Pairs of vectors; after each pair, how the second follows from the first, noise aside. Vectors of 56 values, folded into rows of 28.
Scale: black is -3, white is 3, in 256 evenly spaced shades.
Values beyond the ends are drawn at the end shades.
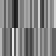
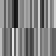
copied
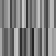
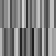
copied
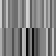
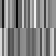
shuffled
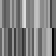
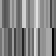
copied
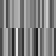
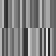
shuffled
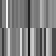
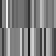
copied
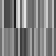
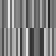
shuffled
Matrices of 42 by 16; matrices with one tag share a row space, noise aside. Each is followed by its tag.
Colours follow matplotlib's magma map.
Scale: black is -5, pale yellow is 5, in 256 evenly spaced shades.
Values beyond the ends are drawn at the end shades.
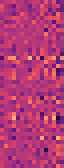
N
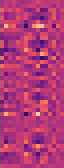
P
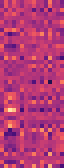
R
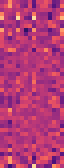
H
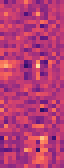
P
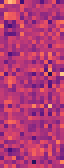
R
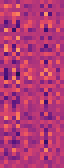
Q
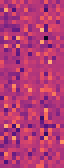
Q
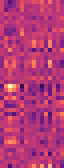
R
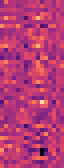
P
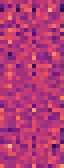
H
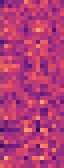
P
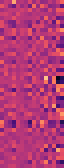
N
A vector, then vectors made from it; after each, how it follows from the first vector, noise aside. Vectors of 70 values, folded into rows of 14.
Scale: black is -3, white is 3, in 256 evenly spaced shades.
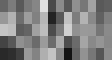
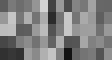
copied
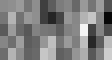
wrapped around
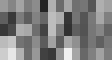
negated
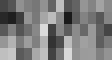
wrapped around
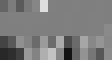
partly zeroed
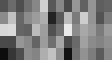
copied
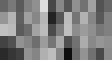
copied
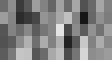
wrapped around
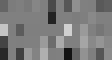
partly zeroed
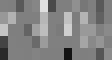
partly zeroed
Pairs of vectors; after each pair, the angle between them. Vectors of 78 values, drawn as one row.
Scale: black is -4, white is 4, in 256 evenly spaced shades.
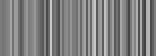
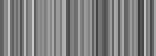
orthogonal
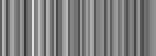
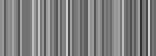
partly aligned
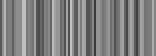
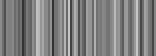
nearly opposite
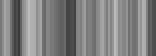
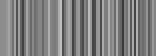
orthogonal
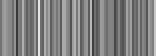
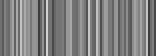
partly opposed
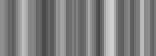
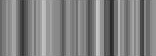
nearly opposite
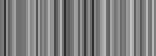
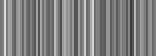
nearly opposite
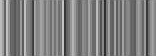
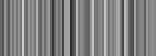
partly opposed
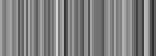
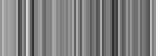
orthogonal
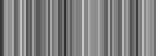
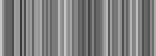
nearly opposite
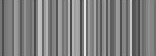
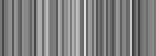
nearly parallel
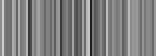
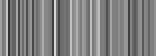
partly opposed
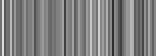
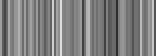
orthogonal
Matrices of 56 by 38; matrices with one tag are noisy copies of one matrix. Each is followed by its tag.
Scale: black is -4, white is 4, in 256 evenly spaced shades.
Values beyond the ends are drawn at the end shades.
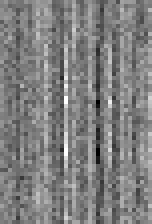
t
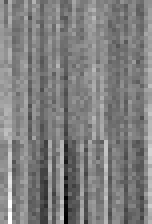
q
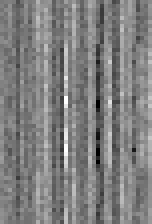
t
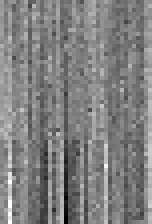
q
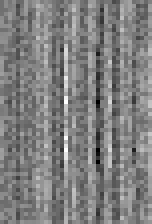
t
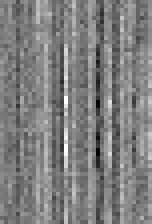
t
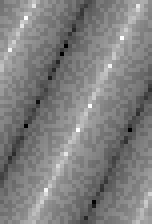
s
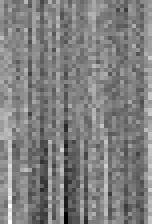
q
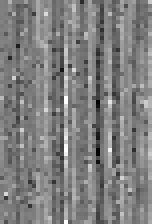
t
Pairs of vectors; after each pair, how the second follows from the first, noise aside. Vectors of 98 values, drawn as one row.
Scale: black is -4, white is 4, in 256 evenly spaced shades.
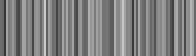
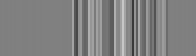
partly zeroed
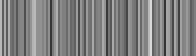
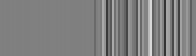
partly zeroed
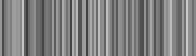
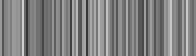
copied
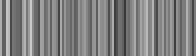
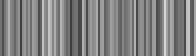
reversed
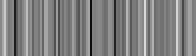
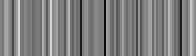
reversed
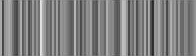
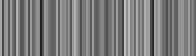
sign-scrambled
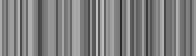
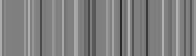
partly zeroed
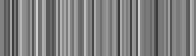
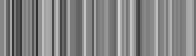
sign-scrambled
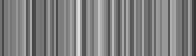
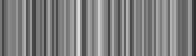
copied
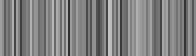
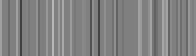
partly zeroed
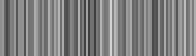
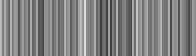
reversed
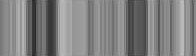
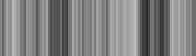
reversed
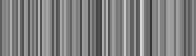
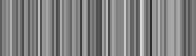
copied
